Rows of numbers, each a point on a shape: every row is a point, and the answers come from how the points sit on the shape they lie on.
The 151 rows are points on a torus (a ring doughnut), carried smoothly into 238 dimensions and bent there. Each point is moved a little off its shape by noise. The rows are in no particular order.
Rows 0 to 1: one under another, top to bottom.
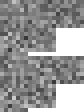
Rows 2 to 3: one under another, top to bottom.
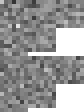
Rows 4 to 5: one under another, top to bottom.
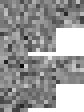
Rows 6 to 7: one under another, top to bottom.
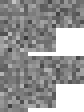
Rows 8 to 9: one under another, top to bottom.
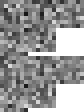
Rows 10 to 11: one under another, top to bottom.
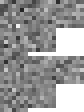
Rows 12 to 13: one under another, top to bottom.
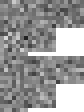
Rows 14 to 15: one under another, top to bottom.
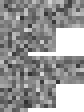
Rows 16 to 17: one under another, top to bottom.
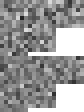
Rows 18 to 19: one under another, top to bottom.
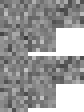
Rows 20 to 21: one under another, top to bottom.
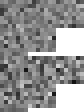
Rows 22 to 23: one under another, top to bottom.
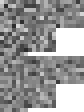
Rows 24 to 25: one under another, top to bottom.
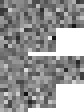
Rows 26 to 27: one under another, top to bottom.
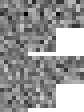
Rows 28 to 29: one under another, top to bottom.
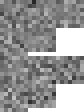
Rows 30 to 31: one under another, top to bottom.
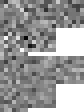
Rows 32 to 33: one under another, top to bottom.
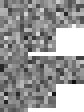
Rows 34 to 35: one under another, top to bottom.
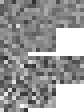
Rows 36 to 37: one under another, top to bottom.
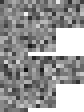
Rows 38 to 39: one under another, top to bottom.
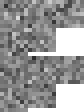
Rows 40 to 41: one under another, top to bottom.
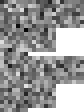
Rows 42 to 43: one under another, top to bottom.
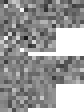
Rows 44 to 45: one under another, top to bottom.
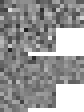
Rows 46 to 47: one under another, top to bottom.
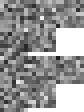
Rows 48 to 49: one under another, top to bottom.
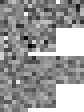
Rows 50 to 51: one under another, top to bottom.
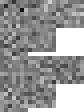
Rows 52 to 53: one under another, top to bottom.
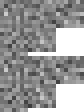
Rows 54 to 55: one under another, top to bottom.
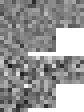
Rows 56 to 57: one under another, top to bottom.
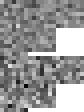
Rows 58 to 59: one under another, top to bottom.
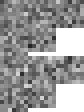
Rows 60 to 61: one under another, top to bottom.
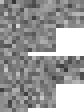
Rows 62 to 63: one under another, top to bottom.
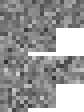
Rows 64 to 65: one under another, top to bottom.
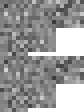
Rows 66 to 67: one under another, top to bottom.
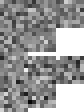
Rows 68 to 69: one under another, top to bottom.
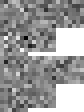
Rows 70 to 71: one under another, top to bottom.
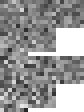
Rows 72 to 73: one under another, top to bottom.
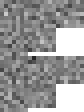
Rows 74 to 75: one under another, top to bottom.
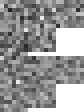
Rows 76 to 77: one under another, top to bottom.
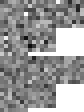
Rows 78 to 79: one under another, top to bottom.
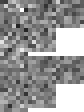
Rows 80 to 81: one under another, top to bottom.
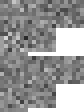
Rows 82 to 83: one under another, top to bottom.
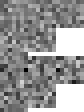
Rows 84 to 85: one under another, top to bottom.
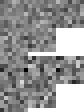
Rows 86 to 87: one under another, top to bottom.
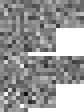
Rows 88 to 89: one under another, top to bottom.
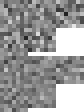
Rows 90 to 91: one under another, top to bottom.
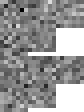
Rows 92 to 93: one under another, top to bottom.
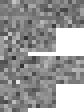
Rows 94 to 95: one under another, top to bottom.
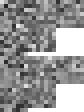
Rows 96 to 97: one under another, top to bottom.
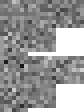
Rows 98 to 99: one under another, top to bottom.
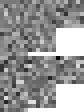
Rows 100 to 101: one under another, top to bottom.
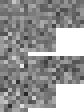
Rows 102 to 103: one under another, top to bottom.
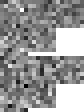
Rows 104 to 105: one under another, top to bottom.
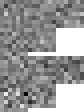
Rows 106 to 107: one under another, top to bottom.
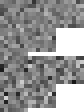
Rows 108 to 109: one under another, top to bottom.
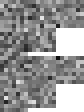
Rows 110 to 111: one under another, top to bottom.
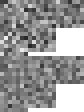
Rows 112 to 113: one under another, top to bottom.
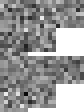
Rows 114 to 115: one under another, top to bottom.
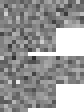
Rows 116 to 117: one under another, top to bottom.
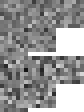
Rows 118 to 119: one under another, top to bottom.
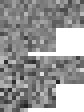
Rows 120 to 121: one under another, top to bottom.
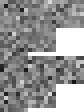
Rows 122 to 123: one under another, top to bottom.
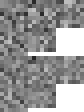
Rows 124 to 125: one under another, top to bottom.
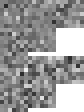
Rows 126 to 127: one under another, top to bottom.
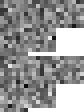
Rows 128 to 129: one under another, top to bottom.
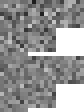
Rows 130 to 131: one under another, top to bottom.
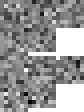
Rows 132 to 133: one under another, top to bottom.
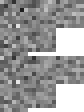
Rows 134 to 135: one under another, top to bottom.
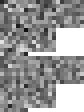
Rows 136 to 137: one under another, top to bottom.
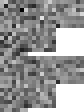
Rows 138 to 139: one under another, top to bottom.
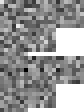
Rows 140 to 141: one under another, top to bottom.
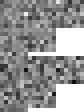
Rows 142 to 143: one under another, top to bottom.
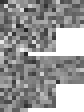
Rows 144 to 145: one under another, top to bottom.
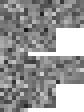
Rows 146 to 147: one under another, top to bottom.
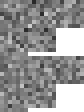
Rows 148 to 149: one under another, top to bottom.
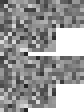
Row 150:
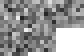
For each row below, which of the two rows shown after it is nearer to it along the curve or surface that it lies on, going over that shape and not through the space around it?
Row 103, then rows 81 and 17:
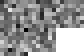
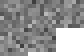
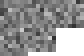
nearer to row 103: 17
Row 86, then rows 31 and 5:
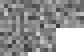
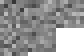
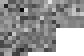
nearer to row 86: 31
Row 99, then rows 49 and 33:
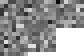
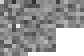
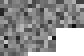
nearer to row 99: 33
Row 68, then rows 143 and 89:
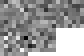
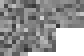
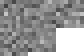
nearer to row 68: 89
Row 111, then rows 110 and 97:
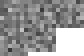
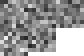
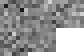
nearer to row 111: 110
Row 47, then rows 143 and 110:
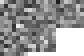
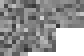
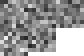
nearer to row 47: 143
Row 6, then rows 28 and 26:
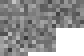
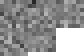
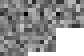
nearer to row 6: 28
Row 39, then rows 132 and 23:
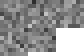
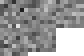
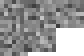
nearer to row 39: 132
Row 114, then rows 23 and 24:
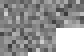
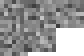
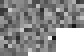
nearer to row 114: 23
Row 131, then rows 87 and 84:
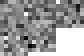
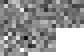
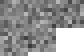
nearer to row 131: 87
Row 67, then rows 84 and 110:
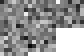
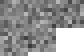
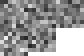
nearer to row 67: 110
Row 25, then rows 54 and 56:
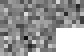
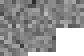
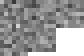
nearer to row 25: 56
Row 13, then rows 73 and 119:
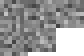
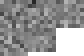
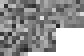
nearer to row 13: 119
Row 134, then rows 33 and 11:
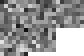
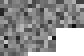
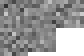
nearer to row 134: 33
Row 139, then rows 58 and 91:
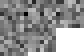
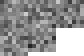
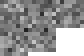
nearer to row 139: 91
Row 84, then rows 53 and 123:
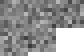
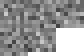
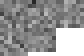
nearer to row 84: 53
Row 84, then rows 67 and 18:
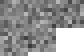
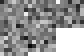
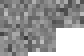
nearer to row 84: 18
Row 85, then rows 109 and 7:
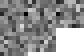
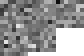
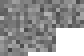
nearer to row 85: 109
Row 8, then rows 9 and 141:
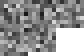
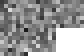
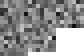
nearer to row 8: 141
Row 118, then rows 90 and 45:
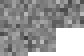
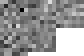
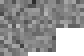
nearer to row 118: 90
